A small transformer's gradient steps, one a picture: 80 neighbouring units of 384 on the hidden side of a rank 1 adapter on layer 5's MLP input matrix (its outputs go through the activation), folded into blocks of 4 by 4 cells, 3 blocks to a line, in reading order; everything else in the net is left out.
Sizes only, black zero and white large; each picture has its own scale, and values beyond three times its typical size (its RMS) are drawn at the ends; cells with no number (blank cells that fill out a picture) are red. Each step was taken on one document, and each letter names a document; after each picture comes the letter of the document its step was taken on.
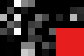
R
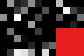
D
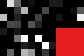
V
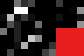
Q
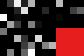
V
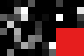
Q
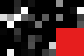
Q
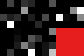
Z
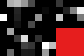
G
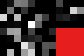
R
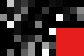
Z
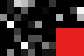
Z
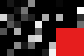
Q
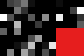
Q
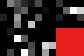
G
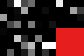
V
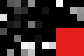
V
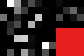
G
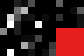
Q
